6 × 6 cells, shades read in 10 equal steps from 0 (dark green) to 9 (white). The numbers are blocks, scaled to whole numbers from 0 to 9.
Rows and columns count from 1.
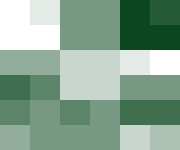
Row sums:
26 26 41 27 18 30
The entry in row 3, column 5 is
8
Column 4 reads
4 4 7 7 4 4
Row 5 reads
3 4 3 4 2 2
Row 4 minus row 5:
-1 -1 4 3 2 2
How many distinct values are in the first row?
5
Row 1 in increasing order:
0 1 4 4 8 9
